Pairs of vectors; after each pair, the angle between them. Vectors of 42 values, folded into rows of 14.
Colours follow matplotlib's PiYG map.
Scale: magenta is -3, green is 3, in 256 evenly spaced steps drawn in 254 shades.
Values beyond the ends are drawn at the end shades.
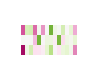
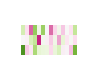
nearly opposite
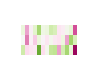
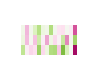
nearly parallel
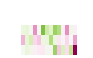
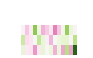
nearly opposite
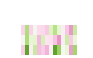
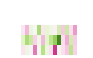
partly opposed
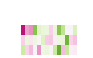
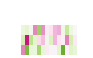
partly opposed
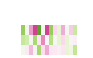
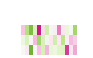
partly opposed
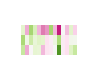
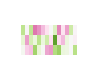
partly aligned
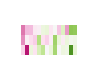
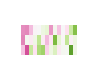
nearly parallel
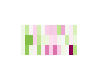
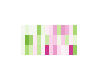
nearly parallel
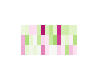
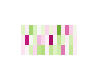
partly opposed
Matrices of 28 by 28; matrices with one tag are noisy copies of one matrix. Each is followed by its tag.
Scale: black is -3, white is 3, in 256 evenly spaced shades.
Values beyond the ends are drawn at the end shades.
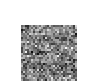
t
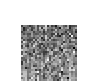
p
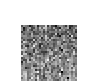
p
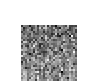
p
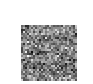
t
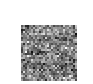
t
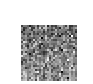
p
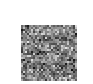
t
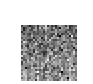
p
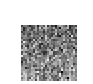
p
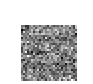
t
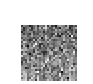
p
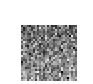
p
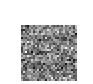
t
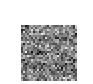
t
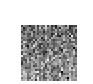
p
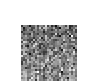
p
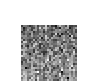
p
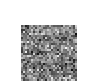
t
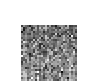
p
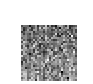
p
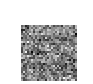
t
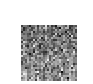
p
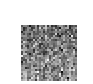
p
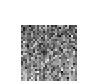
p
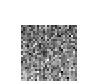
p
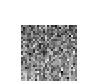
p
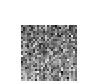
p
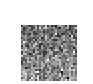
p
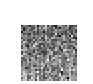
p
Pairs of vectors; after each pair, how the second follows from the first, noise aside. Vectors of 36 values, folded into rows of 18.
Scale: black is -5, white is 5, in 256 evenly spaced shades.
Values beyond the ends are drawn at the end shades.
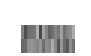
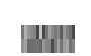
negated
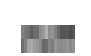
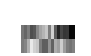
scaled up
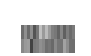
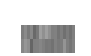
shrunk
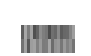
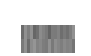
shrunk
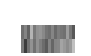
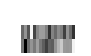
scaled up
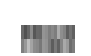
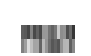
scaled up
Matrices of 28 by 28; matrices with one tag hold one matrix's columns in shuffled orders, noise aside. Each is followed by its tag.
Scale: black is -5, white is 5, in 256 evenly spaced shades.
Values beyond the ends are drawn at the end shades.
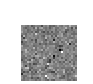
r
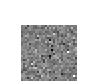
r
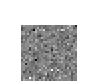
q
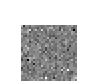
q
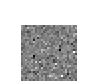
r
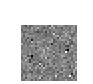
r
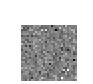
q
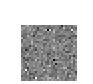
q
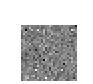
q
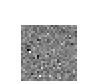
r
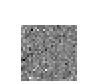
q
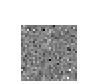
q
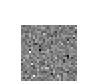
r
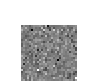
q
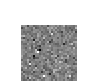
r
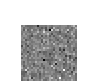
q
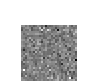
q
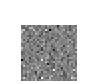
q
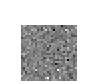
q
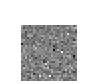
r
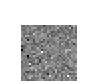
r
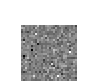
r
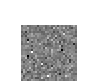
r
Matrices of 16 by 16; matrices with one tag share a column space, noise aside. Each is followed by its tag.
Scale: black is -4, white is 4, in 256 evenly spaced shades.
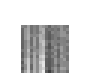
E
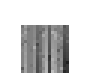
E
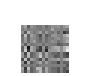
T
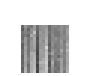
E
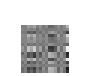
T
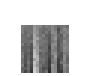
E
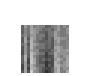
E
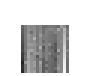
E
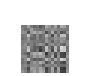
T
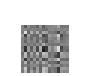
T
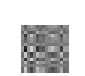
T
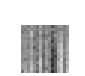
E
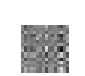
T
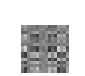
T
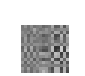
T
